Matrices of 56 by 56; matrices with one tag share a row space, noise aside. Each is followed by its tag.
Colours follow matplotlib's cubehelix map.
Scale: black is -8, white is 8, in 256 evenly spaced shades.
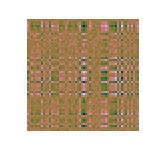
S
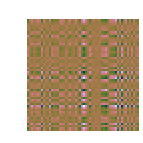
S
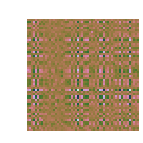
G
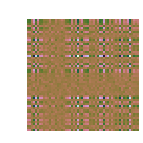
G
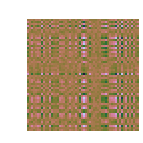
S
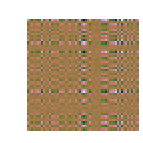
S
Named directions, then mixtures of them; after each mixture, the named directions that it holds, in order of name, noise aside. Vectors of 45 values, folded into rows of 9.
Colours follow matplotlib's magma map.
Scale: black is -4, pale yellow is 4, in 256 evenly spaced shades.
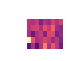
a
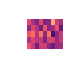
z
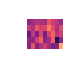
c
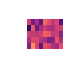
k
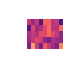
c, k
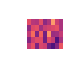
c, z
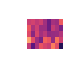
a, c, k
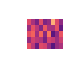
z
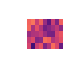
c, k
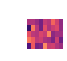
a, k, z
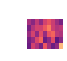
c, k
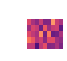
a, z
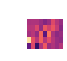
a, c, z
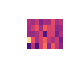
a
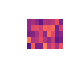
a, c, k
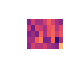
c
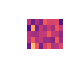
k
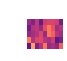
a, c, k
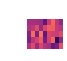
c, z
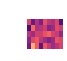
k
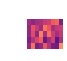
c, k, z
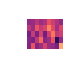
c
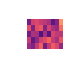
k, z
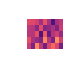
c, z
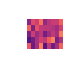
a, c, k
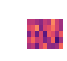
a, c, z
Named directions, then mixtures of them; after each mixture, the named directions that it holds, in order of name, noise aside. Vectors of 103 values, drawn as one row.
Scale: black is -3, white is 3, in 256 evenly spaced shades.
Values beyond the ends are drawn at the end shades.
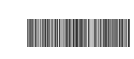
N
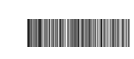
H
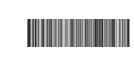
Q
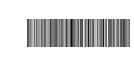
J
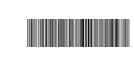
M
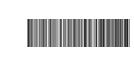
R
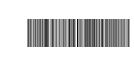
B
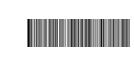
H, J, R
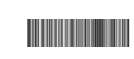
Q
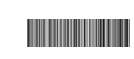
B, M, R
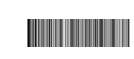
H, Q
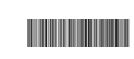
B, M, R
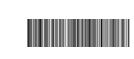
B, H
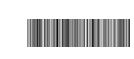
M, Q, R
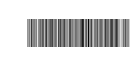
M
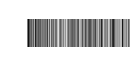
B, H, Q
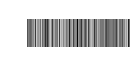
B, N
